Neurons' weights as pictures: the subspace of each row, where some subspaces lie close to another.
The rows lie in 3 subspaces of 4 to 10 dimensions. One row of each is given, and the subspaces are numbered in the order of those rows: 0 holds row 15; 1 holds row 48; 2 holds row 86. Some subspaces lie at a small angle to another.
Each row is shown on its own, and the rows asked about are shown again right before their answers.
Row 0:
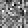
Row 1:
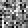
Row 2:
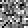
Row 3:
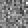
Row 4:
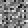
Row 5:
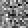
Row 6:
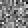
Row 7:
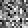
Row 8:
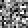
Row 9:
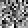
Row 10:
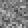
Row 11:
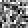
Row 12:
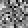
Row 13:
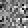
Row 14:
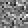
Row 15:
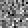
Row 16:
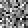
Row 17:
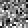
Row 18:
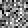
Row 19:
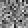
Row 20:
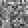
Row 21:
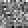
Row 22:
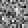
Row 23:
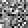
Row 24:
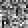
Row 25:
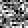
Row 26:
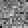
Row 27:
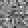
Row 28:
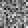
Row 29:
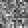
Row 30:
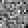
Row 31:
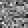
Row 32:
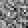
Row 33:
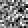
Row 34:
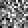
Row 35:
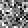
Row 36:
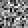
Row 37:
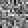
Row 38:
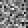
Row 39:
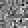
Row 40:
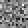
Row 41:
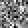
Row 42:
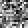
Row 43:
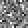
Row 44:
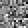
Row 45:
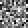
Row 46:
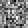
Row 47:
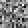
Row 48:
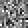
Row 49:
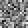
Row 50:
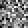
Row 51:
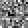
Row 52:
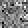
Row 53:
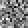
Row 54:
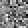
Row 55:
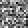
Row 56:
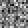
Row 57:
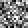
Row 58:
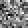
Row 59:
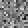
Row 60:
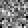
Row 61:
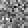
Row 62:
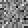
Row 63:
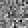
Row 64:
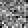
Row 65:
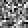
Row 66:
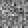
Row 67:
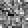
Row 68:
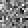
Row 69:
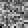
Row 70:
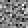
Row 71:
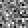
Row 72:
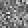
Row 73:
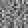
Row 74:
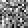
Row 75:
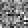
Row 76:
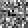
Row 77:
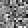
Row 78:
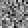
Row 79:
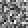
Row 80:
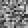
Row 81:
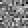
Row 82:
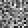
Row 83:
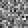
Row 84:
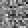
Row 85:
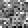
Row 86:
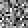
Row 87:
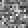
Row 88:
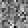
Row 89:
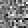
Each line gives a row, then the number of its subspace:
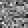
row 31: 2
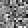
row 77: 0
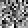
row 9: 0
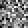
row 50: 0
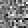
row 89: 0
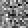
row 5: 0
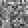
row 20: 1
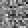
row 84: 0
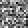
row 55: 2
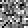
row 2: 2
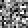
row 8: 1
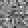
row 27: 1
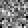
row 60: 0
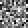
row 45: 2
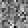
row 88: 2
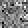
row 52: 2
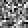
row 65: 1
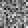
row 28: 2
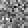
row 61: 0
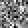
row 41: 2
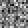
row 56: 2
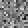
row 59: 2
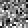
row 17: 1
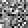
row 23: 2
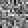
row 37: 2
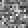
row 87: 1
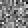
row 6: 2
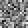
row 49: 1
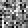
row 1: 1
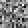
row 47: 1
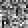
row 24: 1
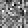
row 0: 2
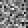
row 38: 1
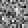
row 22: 1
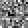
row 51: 0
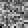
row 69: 2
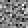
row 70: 1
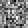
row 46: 2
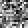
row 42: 1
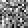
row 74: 0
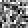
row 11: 1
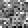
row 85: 1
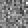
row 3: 2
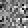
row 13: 0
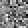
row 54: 0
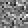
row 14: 2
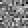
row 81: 2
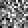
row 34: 0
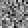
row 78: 0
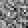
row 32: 1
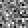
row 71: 1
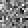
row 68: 0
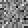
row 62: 2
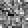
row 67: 0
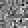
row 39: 0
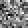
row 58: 0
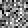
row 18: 2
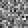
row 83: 2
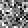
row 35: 2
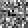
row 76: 2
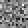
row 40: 1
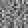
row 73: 2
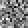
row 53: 0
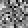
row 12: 0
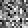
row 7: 1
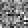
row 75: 2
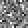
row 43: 1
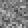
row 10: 1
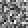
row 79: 1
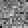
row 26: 1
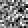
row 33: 2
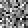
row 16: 2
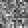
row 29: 1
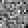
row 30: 1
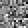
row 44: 0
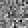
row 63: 0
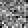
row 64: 2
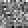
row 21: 1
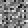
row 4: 2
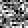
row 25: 1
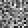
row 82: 2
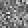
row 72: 2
